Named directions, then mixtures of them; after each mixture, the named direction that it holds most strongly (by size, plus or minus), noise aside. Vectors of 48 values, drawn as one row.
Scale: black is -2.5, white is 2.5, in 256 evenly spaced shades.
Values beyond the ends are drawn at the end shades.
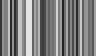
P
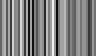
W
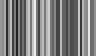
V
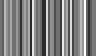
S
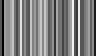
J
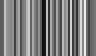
S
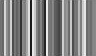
S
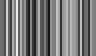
V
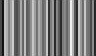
J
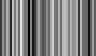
V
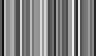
J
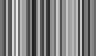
V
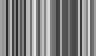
V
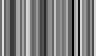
J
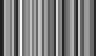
J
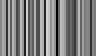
W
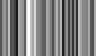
P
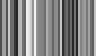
P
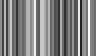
V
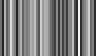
J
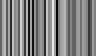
W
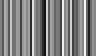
S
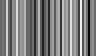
V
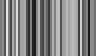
V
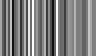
W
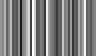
S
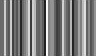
S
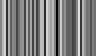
W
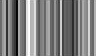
V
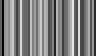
J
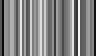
J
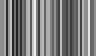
V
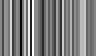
S
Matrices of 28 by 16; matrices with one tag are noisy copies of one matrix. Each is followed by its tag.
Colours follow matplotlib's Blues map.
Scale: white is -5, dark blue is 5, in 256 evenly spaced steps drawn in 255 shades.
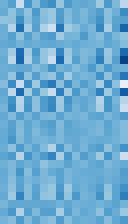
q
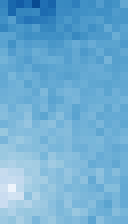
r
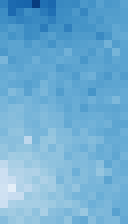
r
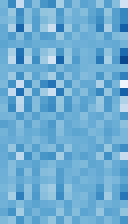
q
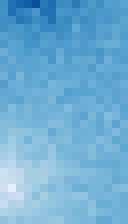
r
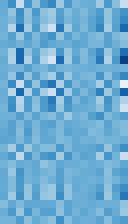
q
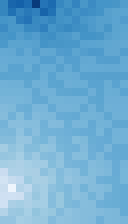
r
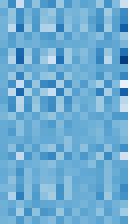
q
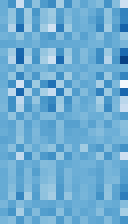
q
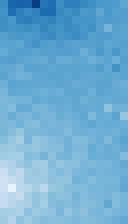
r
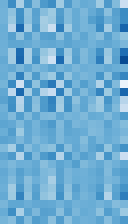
q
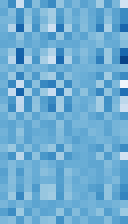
q
